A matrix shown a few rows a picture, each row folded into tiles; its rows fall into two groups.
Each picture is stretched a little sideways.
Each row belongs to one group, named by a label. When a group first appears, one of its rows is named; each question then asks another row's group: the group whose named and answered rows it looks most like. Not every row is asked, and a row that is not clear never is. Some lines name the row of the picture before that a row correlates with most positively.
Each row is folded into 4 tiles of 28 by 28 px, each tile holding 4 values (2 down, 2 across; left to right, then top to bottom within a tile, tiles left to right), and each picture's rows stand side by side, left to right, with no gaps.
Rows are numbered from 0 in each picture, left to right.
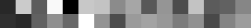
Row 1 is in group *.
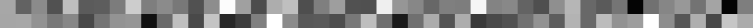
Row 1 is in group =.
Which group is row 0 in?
*
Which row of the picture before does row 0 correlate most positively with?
1
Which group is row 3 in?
=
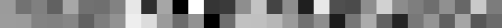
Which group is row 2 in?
*
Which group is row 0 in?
*
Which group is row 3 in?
=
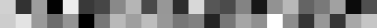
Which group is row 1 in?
*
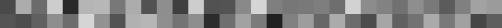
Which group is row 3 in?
=
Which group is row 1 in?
*
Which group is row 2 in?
=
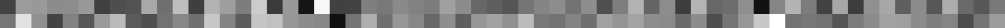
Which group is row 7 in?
*
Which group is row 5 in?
*
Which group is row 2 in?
*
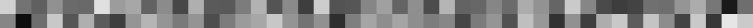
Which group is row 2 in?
*
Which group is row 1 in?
*
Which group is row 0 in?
=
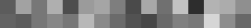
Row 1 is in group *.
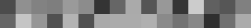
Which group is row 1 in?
*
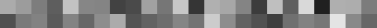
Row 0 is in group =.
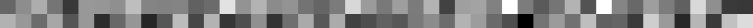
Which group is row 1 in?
=
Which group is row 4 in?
=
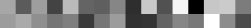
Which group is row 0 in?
*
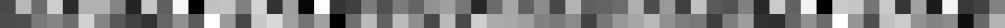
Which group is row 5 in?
*
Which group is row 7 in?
*
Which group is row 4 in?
*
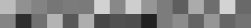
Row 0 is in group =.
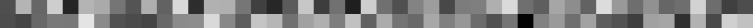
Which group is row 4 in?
=
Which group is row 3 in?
=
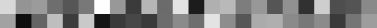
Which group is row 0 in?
=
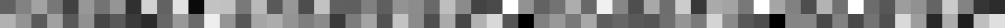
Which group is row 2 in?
*
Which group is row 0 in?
=
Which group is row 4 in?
=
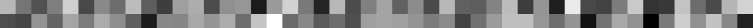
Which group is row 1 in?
=
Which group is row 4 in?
*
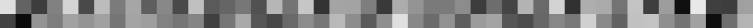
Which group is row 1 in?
*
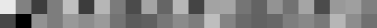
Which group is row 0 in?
=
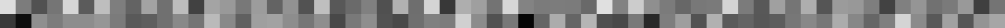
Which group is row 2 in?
*
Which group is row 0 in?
=
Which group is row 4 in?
=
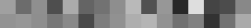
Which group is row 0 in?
*
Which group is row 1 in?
*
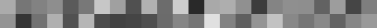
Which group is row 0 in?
=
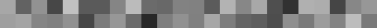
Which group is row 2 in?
=
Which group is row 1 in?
=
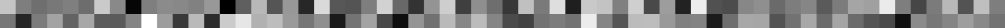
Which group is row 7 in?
=
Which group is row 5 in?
*
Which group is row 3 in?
=
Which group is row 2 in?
*
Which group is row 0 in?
=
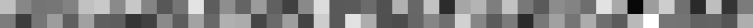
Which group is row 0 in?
=
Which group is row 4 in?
=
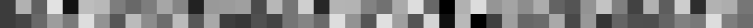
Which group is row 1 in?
=
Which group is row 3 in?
=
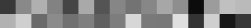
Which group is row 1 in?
=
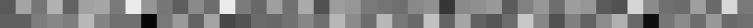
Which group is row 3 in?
=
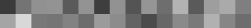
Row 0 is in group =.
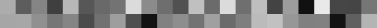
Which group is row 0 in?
*
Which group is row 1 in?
=
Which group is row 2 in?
*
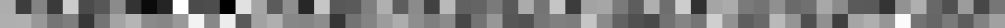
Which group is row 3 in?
*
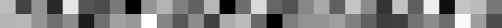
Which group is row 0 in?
*
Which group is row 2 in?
=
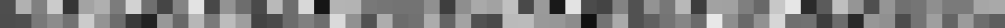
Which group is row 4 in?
*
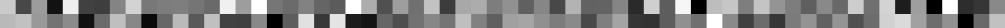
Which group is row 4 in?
*
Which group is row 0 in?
*
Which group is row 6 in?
=
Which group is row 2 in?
=
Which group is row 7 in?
*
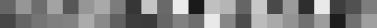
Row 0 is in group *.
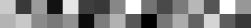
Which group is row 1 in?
=
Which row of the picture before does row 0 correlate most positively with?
2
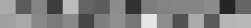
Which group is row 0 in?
*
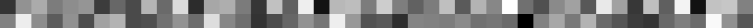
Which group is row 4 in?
=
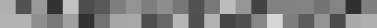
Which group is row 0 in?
*
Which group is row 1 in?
=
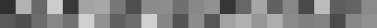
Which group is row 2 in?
*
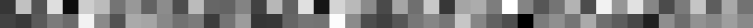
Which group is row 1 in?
*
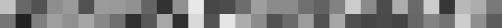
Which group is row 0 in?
=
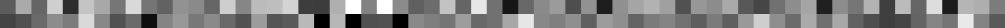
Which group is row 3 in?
=
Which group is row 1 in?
=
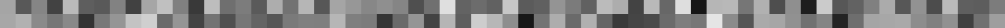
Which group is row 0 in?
*
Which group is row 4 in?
=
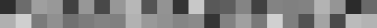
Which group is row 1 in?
*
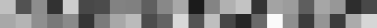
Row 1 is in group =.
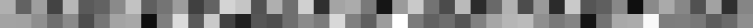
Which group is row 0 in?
*
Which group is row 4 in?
*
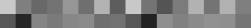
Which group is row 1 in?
=
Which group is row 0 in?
=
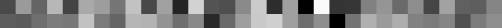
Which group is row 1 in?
*
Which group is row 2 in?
*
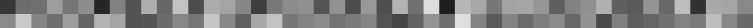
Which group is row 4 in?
=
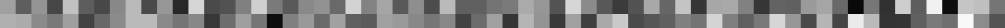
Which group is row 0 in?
*
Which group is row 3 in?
*
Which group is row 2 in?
=
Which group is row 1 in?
*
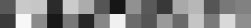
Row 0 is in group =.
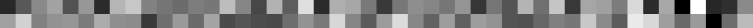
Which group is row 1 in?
=
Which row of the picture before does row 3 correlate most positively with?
0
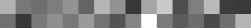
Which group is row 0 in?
=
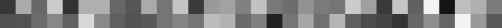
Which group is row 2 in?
=
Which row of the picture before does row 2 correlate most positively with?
0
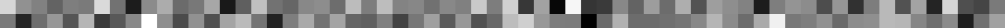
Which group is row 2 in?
=
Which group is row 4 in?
*
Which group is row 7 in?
*
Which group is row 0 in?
=
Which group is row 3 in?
=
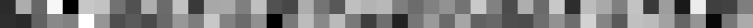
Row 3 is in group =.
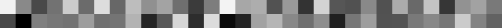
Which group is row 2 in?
*
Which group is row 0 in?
=
